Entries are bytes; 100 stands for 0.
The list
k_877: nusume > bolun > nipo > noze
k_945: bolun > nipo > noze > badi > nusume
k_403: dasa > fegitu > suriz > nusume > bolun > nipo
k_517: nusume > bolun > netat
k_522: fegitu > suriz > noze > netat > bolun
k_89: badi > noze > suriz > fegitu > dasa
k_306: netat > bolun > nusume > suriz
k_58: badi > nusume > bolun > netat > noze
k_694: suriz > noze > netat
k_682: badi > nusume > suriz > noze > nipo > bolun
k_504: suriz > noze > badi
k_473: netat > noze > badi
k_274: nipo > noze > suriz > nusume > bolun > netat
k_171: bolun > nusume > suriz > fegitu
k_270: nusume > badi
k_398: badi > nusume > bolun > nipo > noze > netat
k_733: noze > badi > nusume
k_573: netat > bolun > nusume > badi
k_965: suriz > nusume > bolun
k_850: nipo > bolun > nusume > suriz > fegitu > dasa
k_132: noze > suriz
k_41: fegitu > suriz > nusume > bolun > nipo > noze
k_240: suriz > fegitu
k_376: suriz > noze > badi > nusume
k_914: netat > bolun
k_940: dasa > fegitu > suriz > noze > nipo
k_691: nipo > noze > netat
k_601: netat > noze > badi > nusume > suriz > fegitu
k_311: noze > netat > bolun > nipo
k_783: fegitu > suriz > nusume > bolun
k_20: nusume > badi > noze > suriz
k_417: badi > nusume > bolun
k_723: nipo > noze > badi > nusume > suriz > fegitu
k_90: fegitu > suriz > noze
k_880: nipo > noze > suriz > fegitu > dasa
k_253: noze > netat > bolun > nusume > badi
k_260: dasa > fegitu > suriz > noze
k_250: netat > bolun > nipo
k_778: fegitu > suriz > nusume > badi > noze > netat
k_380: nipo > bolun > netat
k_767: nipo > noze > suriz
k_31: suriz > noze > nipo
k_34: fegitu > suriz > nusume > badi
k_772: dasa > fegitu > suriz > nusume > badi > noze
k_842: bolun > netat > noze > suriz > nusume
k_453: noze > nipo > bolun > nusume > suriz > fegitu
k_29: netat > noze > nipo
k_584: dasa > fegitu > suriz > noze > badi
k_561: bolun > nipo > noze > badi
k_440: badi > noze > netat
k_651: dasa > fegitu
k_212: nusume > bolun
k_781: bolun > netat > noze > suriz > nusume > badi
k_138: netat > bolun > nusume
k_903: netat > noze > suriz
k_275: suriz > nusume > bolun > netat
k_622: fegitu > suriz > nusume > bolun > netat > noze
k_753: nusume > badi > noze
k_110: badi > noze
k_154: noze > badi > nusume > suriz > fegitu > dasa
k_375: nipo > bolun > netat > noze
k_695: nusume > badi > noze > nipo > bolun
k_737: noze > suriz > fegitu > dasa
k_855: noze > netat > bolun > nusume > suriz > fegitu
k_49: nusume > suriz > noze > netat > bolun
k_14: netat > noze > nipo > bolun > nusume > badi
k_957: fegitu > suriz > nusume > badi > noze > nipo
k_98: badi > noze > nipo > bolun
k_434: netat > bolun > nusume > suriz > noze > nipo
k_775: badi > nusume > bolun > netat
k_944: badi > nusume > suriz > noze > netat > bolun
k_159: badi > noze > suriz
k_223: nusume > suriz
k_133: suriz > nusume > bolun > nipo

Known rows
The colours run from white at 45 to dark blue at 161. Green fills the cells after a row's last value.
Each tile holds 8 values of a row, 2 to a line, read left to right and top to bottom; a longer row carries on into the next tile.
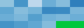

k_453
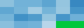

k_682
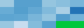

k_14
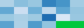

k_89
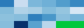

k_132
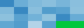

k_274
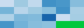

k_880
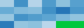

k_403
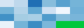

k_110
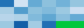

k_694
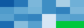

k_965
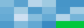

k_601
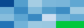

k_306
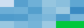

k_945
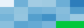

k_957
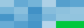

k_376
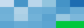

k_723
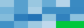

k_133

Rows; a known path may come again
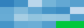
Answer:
k_855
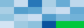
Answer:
k_440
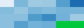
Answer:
k_957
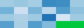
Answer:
k_89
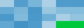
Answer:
k_376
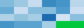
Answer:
k_737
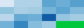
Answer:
k_940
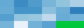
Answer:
k_573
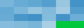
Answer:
k_682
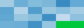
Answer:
k_772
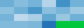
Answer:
k_778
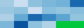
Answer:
k_767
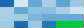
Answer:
k_694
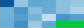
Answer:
k_49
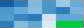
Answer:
k_965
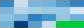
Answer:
k_132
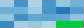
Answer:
k_403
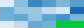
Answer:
k_561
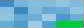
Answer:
k_274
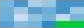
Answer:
k_601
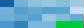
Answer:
k_842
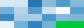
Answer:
k_110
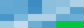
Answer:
k_253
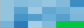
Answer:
k_434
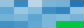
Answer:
k_453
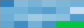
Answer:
k_622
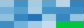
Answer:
k_133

